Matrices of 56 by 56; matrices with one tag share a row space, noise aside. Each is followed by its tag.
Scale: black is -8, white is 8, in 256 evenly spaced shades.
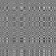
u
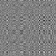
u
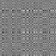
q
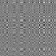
u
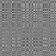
q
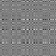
q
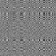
u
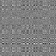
q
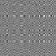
u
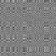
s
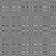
q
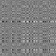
q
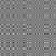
s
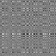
q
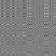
s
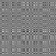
q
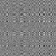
u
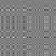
s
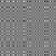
s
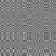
s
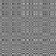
q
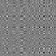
u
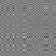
s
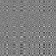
u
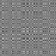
q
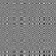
u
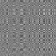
u
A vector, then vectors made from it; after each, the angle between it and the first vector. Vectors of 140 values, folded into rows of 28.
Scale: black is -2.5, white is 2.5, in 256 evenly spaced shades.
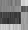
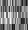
partly opposed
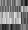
nearly opposite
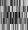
partly aligned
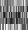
partly aligned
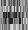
partly aligned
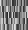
orthogonal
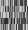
orthogonal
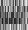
partly aligned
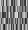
orthogonal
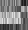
nearly opposite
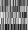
partly opposed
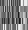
partly aligned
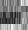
nearly parallel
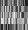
partly opposed
